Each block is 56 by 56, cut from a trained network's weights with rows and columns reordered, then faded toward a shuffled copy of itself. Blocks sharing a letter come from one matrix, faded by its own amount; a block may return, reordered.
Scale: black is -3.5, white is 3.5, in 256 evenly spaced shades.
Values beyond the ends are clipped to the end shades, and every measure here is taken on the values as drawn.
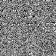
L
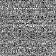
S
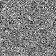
L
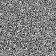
L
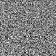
L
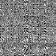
S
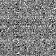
S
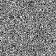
L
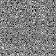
S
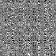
S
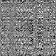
S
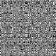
S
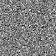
L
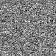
L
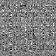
S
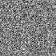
L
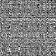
S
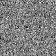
L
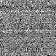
S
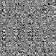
S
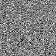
L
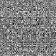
S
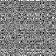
S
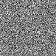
L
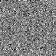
L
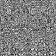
L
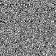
L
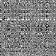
S
